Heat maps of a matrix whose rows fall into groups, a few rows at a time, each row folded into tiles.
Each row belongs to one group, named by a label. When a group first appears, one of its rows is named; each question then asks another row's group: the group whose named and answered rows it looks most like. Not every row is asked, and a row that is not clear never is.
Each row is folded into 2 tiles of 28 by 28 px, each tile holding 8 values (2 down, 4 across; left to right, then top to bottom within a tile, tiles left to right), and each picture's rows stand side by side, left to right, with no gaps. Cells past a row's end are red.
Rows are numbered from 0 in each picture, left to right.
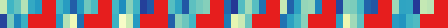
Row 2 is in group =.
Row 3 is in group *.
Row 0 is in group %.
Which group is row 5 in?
%
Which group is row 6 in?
=
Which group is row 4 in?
=
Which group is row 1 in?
*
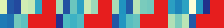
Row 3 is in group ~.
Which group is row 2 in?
%
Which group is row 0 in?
%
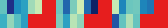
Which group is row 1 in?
~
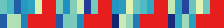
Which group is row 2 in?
=
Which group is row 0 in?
*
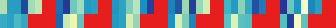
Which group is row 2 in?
~
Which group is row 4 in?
=
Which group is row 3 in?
*
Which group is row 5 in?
~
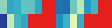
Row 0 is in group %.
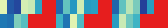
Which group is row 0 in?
%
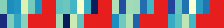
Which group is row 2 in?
=
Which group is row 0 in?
%
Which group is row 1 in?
~
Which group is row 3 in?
~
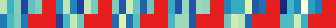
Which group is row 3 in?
*
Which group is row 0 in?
*
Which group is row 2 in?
=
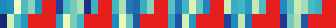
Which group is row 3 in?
~
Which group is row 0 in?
=
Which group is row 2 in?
*
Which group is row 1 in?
=
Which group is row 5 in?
=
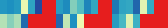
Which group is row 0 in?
~
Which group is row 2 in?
*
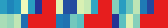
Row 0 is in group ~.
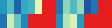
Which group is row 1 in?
=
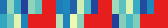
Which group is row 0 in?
*
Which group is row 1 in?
~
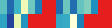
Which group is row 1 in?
~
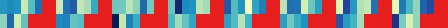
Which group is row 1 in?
%
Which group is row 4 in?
~
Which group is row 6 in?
%
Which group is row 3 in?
*
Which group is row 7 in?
%
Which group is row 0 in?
~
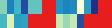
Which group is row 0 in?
*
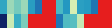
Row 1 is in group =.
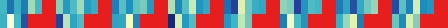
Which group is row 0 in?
*
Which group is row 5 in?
*
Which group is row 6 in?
*
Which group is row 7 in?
~
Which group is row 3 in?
%
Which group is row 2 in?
~
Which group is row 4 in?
=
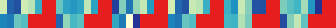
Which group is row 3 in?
%
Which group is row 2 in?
~
